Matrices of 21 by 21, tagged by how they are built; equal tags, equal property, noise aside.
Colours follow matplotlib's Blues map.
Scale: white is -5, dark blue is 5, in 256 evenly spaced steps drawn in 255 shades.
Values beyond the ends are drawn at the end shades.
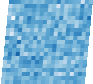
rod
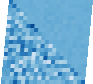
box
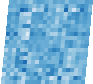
rod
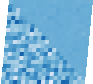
box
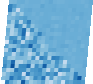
box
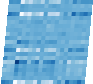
rod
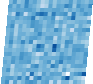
rod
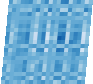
rod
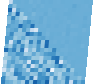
box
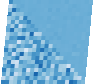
box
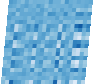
rod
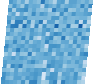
rod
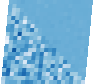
box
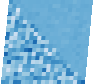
box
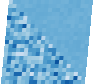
box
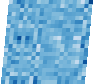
rod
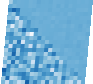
box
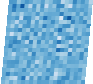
rod
